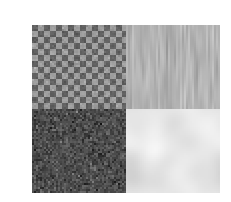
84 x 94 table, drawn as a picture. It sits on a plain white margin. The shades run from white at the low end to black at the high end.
It is made of 2 by 2 panels. Panel 1,1: middling, checkered, strong in contrast. Panel 1,2: low, streaked downward, faint in contrast. Panel 2,1: high, fine-grained. Panel 2,2: very low, smooth, faint in contrast.
